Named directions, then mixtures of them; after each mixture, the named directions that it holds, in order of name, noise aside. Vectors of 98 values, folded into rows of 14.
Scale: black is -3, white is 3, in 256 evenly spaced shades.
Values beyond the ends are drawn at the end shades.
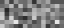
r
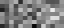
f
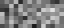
f, r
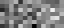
f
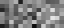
f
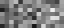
f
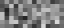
f, r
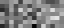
f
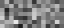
r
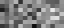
f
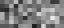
f, r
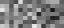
f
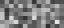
r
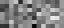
f
